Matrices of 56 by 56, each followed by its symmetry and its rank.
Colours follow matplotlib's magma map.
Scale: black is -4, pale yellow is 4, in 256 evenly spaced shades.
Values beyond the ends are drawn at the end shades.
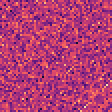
symmetric, full rank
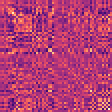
symmetric, rank three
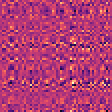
neither, rank three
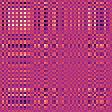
symmetric, rank one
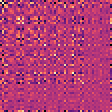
symmetric, rank three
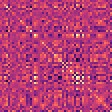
symmetric, rank five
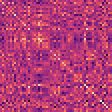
symmetric, rank five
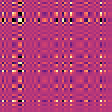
symmetric, rank one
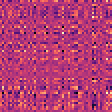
neither, rank three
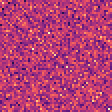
symmetric, full rank
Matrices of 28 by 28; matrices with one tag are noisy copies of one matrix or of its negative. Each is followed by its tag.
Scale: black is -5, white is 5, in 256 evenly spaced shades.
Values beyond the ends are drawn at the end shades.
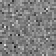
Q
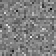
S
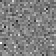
Q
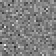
Q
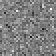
S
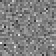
Q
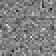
S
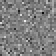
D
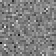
Q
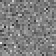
Q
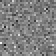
Q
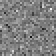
S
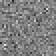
Q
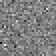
Q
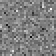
S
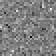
S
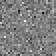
D
